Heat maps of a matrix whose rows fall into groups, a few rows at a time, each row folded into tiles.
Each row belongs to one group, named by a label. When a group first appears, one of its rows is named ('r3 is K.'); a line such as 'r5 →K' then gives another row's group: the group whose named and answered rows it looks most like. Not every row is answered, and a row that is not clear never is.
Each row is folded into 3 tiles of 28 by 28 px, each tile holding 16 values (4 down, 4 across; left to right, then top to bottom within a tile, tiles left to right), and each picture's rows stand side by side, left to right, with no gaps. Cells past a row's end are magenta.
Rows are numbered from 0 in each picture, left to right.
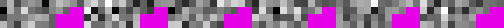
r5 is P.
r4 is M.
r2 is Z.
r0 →Z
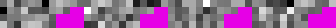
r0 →Z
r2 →M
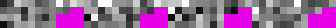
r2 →P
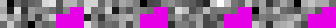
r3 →Z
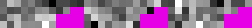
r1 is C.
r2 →Z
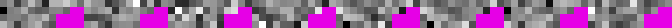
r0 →Z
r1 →P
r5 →C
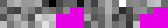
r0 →M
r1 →M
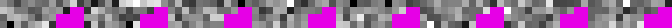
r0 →C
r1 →M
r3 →M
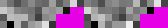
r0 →C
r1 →C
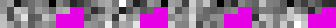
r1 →M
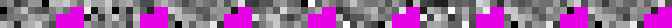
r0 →Z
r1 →P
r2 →C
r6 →C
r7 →C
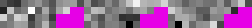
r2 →C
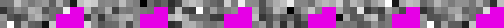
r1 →P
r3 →M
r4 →P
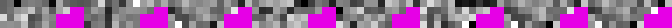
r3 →M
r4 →Z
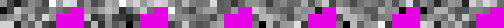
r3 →C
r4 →C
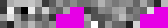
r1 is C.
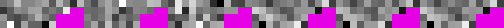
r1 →M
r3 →C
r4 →C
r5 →C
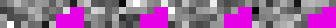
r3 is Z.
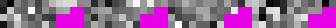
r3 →P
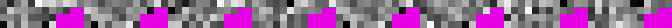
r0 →M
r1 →C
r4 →C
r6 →P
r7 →Z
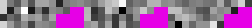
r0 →P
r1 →M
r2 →C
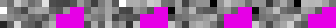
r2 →Z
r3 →Z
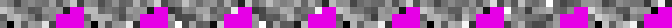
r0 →C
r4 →C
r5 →C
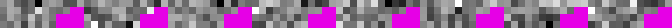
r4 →P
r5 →M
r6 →M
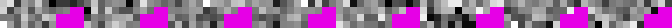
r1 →Z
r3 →P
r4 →P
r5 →M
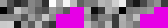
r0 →Z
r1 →M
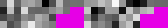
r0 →Z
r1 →M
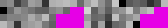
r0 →Z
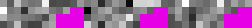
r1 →Z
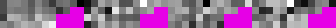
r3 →M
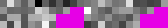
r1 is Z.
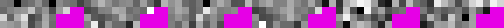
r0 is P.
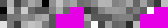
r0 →Z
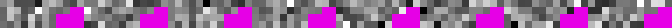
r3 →M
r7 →Z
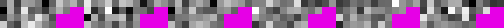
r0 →Z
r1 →P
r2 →Z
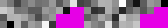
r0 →C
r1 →M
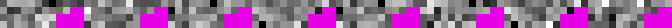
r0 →M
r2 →Z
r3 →C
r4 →Z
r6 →C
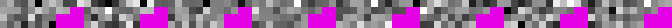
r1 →P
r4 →M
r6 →Z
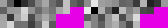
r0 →P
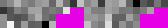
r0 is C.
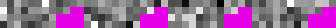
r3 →M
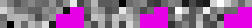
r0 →C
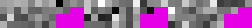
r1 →P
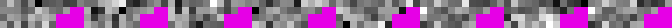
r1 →M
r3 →Z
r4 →C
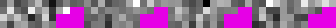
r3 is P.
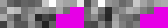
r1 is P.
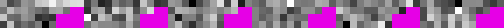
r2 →P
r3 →M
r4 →C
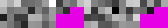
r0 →P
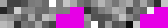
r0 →Z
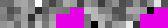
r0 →M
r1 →C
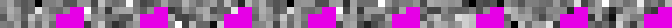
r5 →M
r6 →C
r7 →P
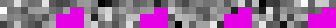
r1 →P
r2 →C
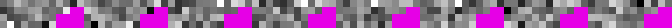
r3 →P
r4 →M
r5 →M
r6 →Z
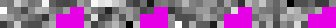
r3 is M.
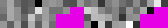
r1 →C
